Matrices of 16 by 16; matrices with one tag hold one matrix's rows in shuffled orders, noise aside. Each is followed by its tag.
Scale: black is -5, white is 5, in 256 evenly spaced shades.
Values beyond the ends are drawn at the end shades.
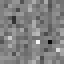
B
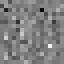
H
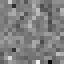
B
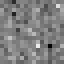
B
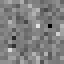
B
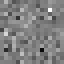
H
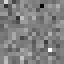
H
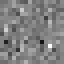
H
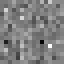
H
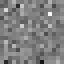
H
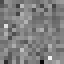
H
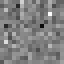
H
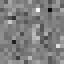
B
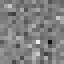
B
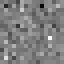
H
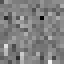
H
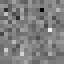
H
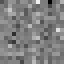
B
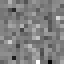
B
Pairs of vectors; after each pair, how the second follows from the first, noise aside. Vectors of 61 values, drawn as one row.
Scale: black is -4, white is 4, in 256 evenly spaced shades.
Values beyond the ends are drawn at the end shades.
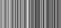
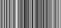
wrapped around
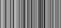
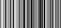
scaled up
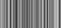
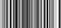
scaled up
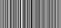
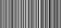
wrapped around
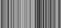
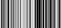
scaled up
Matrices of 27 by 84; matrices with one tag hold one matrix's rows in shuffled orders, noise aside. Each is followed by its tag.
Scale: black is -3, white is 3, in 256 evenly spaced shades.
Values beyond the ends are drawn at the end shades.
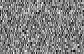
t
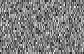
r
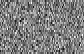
r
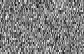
r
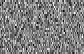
r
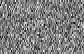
t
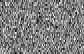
r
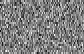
r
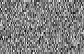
t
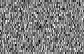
r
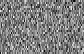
t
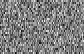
r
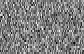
t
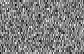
r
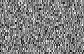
r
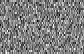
r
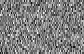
t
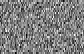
r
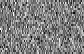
t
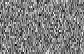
r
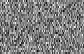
r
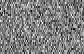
t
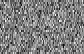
r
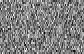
t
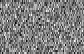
r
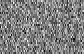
t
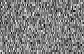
t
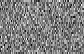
t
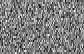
r
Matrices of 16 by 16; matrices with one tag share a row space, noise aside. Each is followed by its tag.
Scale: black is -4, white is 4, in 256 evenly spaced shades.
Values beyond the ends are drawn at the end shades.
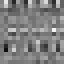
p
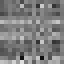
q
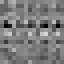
p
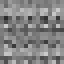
p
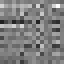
q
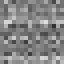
p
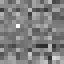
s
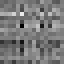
q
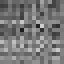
q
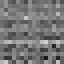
p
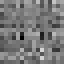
q
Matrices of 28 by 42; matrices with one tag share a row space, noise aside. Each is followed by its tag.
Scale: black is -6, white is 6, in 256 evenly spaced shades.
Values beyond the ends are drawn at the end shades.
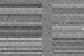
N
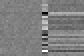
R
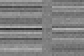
N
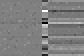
R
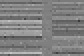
N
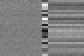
R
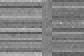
N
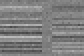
N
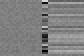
R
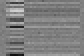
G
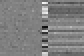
R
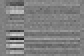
G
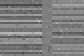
N
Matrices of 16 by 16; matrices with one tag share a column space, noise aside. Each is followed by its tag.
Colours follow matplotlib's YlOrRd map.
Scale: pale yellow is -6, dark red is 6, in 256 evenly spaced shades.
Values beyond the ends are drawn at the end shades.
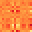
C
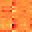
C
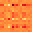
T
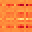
T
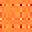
T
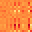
C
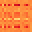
T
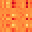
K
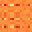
T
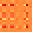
T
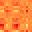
C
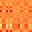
C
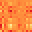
C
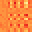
K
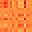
K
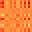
K
